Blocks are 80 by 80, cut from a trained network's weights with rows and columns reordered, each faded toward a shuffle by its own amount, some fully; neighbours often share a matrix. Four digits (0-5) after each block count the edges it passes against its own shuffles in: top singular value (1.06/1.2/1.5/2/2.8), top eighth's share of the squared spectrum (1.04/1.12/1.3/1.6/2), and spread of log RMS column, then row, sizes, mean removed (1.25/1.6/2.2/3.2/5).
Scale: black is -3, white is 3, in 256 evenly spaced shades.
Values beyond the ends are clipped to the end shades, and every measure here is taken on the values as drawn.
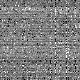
4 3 3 1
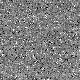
0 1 0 0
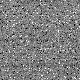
2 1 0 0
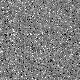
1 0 0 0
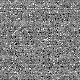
3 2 2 1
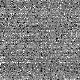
3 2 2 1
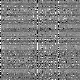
4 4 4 1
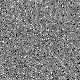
0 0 0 0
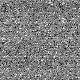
2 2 1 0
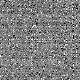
2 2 2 0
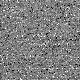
1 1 0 0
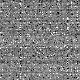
3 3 2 1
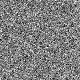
0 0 0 0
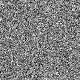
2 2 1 0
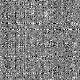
3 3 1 3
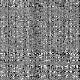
4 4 1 4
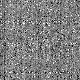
3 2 0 2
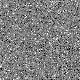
0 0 0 0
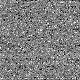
1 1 0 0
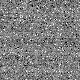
1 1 0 0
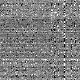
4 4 3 2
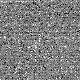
2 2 1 0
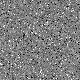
0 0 0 0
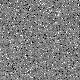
0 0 0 0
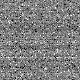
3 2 2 0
